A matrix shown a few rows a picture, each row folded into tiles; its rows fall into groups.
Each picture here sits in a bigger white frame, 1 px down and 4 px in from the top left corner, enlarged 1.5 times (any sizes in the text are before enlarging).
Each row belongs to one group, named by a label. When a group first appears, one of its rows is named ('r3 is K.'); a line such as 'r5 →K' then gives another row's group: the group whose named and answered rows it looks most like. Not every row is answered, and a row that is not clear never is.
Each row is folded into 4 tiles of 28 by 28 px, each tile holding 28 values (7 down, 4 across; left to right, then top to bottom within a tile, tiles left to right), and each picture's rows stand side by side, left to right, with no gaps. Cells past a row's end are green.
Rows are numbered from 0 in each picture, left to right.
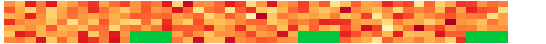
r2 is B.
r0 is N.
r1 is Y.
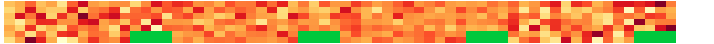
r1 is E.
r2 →Y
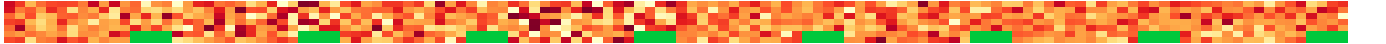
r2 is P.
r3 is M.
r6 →B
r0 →E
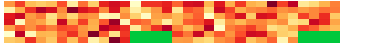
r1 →P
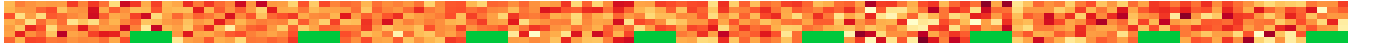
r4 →P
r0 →B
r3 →M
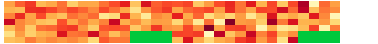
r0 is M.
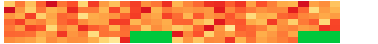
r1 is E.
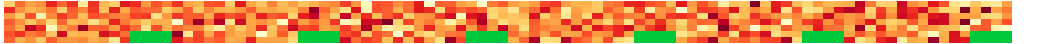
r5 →Y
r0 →B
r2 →M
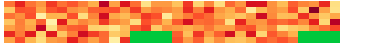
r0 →P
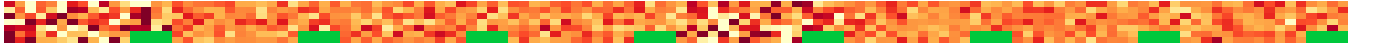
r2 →B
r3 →P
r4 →P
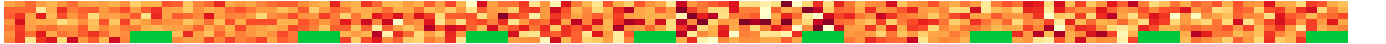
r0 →Y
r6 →P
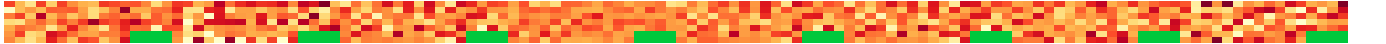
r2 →B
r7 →N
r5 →B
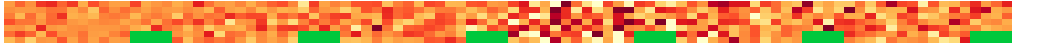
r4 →E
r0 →E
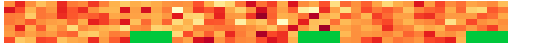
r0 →Y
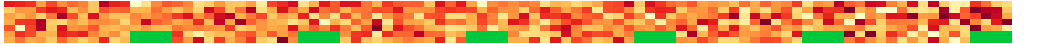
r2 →P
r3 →M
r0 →P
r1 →M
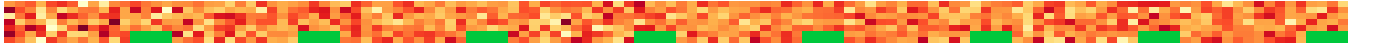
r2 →Y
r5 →M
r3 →P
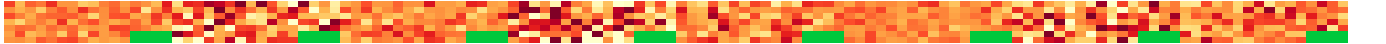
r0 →N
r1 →E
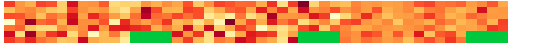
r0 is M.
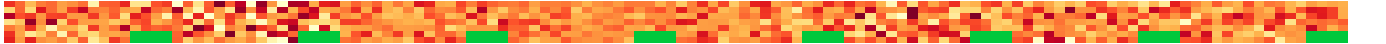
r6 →Y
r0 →M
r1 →B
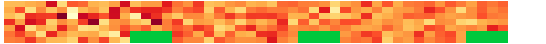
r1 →B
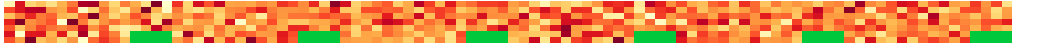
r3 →M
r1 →N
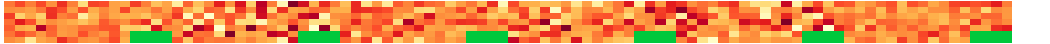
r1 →B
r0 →E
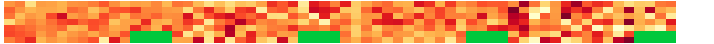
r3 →Y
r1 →M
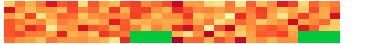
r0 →B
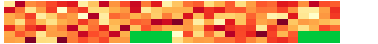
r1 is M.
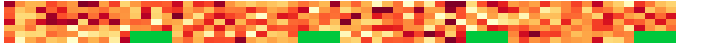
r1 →N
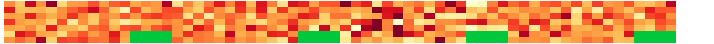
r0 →N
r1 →B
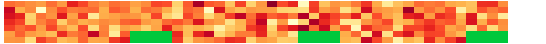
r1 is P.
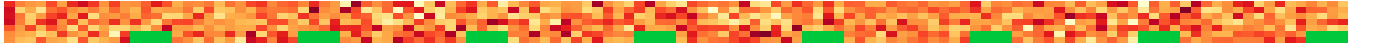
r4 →Y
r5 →P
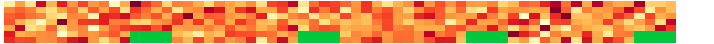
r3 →E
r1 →M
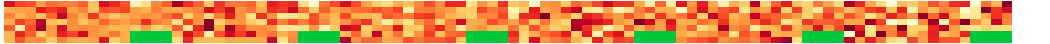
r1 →P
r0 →P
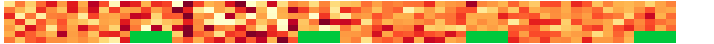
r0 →B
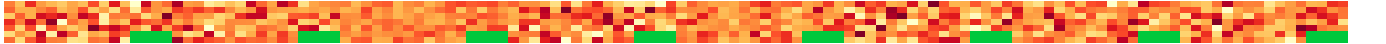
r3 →Y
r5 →E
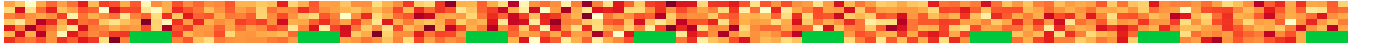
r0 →M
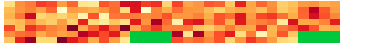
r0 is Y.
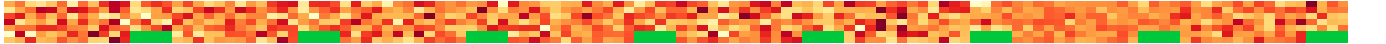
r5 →P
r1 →M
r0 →M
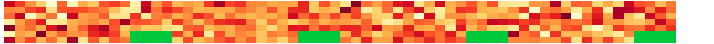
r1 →E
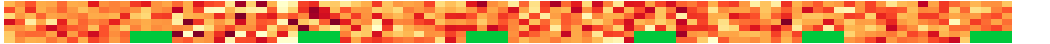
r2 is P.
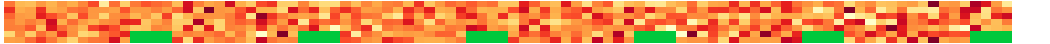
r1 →Y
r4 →M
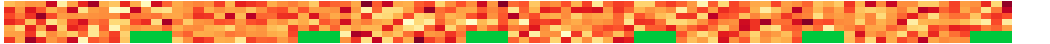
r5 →N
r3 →M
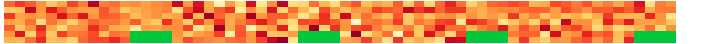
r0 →E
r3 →P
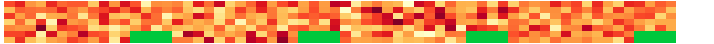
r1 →N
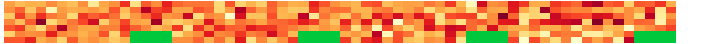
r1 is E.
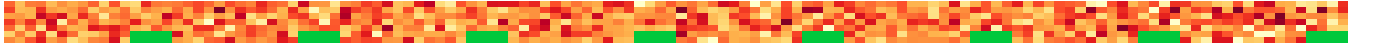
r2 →N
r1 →E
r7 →Y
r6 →N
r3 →P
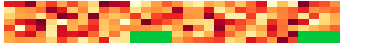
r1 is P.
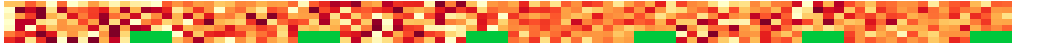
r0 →Y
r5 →M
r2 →P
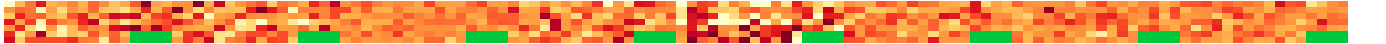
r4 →Y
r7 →P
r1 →N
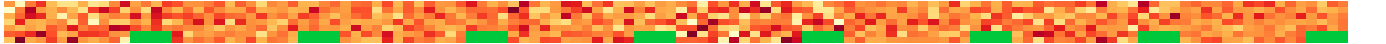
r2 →P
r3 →Y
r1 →M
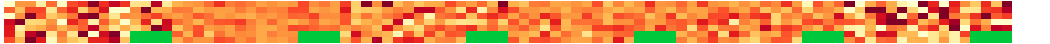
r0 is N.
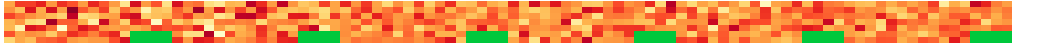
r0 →E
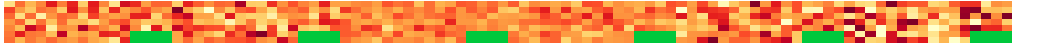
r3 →Y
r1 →Y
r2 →B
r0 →B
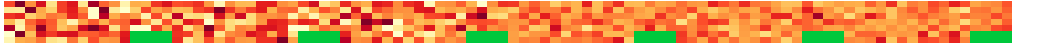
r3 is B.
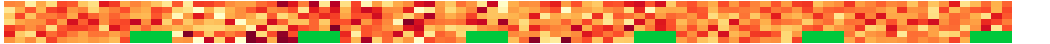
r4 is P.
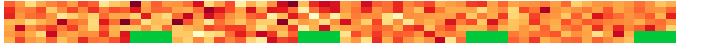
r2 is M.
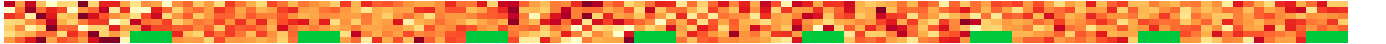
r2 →N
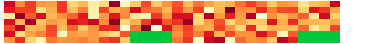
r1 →Y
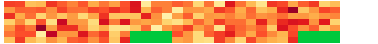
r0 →P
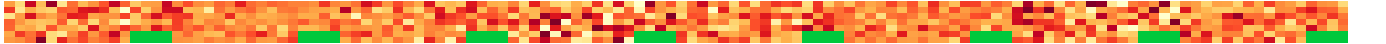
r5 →B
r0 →N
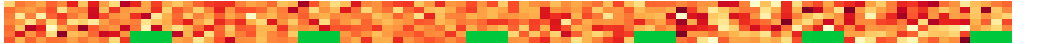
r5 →Y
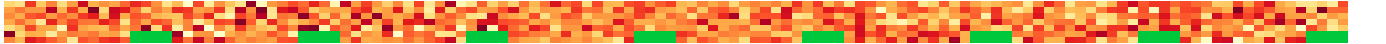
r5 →Y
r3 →B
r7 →Y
